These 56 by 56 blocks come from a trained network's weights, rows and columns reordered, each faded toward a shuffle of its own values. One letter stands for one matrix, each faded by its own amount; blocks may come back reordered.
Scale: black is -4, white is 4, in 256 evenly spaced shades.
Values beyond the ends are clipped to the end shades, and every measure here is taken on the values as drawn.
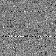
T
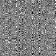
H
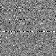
T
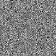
T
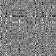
H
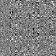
H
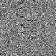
T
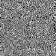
T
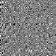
H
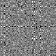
H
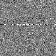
T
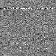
T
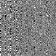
H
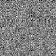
T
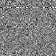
T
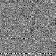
T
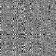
H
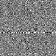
T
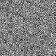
T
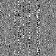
H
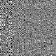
H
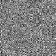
T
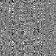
H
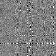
H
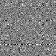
T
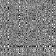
H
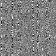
H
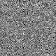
T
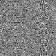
T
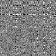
H
